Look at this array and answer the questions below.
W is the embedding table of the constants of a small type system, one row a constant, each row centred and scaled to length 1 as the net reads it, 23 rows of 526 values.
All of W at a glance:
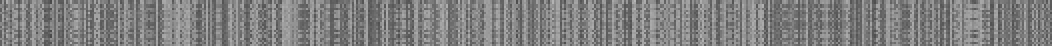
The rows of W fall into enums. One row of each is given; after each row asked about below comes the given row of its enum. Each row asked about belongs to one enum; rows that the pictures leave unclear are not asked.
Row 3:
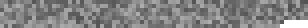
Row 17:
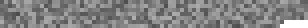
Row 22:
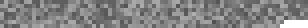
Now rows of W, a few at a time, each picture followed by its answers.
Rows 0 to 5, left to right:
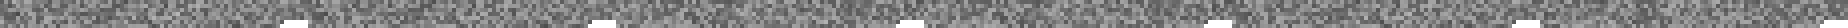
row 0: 17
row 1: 17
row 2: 3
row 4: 17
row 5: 22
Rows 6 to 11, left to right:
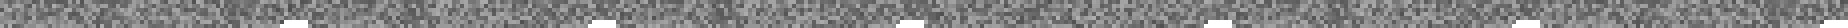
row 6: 3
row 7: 22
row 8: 22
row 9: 17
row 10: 22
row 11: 3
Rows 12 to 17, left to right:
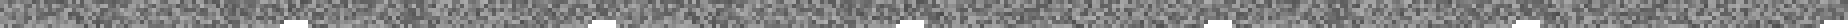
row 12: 3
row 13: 22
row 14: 3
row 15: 17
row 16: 22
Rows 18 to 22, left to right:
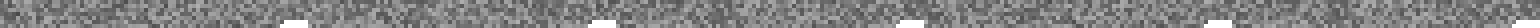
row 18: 17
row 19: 3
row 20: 22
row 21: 17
